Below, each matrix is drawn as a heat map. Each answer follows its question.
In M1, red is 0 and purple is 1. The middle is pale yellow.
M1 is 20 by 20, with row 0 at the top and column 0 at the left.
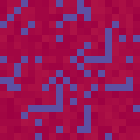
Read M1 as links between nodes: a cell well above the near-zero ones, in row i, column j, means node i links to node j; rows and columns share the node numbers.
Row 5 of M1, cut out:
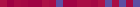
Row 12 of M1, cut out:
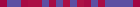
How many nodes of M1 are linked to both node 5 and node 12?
3
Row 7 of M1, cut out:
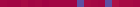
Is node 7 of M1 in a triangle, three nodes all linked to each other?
no
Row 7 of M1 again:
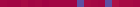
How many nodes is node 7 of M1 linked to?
2
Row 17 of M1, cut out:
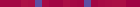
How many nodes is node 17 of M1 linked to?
2
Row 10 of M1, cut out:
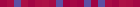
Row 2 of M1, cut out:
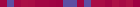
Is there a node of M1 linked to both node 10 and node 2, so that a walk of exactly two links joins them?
yes
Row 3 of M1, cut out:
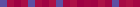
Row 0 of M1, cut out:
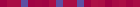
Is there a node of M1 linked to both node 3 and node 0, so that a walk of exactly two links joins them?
yes
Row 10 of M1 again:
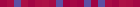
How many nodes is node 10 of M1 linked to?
4
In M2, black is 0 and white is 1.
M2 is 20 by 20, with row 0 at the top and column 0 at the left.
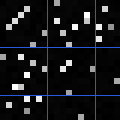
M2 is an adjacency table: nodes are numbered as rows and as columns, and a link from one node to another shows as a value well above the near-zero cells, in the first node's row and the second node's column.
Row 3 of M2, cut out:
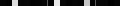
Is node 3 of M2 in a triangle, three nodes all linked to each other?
yes
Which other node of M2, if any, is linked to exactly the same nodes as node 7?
node 10
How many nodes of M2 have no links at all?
1
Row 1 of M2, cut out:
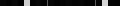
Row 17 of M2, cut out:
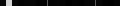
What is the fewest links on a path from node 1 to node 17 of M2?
1
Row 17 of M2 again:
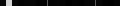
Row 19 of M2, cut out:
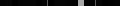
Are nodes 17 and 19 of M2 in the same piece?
no
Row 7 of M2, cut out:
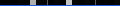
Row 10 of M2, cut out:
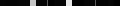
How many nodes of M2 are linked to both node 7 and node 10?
2
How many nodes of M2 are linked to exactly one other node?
8
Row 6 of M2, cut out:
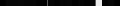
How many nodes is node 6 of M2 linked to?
1
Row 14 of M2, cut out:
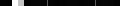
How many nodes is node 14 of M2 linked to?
2
